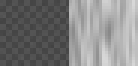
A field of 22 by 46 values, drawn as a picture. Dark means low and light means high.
The table splits into one row of 2 panels. Panel 1,1: low, checkered, faint in contrast. Panel 1,2: high, streaked downward.
